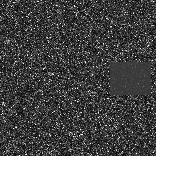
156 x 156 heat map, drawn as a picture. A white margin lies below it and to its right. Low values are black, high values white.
Calmest part: middle right. Slope: none. Histogram: skewed, a long tail of high values. Mirror symmetry: none. Stripes: none. Grain: fine. Odd patch: calmer, in the middle right. Odd rows or columns: none.
